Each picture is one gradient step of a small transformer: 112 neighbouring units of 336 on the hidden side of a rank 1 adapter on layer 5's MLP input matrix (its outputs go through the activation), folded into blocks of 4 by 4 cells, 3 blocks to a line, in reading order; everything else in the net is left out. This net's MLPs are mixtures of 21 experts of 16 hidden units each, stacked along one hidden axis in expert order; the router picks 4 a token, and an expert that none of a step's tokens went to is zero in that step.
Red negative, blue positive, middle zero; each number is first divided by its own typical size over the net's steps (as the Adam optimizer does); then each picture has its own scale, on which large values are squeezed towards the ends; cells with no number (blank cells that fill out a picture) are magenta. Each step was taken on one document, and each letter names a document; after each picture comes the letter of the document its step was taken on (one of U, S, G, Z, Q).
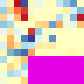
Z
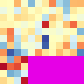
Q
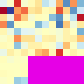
Z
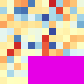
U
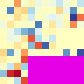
Z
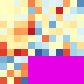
Q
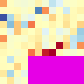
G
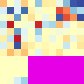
Z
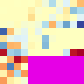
Q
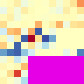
Z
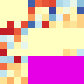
Q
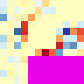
G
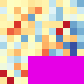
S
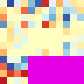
Q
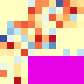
U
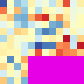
S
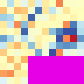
S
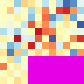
U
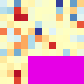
Z
